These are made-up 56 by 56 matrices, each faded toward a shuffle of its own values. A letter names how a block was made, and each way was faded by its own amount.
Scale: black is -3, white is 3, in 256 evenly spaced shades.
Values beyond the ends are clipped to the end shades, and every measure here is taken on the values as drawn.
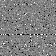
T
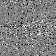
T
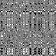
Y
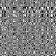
Y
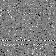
T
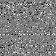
T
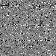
T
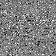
T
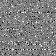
T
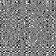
Y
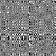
Y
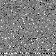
T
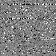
T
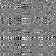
Y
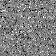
T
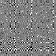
Y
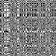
Y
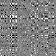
Y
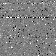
T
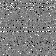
T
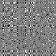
Y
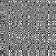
Y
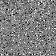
T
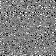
T
